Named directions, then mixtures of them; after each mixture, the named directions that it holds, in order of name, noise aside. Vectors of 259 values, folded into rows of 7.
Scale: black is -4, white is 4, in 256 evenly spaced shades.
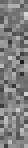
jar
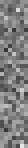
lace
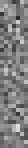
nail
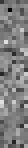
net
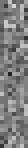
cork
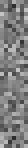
cork, lace, nail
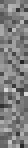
jar, lace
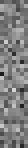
lace, nail, net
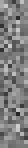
nail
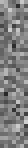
jar, nail, net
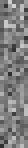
cork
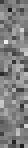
net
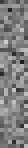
jar, net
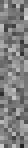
cork, jar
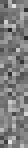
cork, jar
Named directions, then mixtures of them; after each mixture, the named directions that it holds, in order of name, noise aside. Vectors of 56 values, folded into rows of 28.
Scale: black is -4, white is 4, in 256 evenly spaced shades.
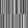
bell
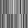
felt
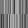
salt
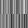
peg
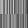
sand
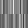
felt, sand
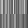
peg, sand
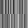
salt, sand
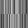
salt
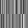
bell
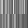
peg, sand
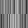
salt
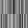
felt, salt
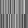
peg, salt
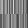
sand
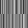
bell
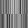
felt, salt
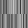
felt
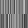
peg, salt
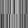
salt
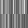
peg, sand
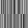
bell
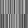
peg, salt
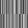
bell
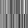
felt, peg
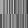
sand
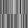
felt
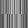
felt, salt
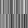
peg
